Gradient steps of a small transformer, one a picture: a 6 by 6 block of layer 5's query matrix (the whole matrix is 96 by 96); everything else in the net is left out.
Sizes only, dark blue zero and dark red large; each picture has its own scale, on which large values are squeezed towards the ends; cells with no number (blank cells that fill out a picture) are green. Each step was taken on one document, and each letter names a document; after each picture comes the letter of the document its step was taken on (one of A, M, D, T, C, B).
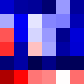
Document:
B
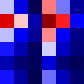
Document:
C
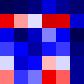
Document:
C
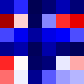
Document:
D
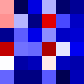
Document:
C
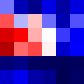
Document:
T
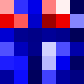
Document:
C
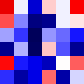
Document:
D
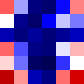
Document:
D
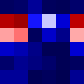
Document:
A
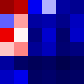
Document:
T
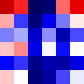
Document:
B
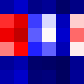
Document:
A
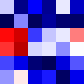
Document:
B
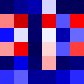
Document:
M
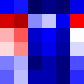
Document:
A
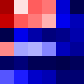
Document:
T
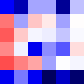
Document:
M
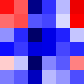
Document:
M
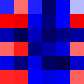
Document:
B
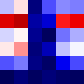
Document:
M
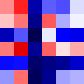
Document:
B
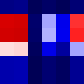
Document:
A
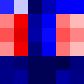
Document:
B
